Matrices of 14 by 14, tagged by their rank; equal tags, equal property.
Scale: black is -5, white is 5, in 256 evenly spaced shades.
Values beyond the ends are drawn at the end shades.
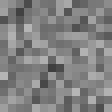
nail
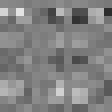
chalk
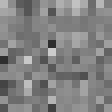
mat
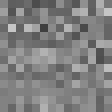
mat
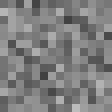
nail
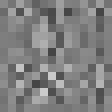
mat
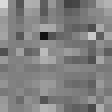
chalk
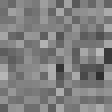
mat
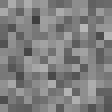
nail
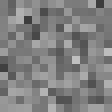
nail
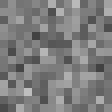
nail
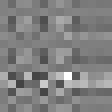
chalk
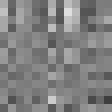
chalk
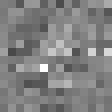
mat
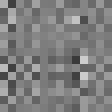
chalk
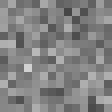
nail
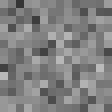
nail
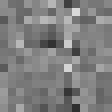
mat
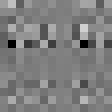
chalk
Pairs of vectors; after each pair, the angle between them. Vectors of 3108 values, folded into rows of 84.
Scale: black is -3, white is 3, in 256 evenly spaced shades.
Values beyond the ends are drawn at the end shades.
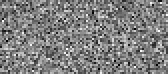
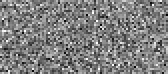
nearly opposite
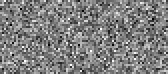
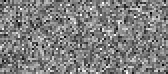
partly opposed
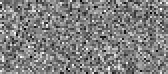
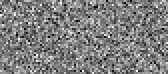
partly aligned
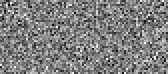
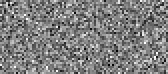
nearly parallel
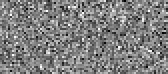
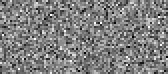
orthogonal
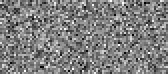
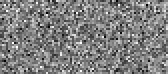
partly opposed
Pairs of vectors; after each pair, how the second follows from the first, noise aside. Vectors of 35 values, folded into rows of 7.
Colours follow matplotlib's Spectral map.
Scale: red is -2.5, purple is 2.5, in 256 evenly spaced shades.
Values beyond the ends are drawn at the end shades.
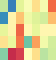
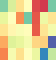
reversed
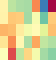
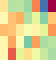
copied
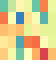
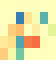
partly zeroed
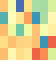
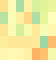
shrunk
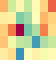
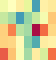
reversed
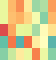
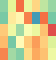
reversed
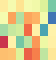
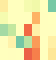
partly zeroed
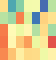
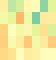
shrunk
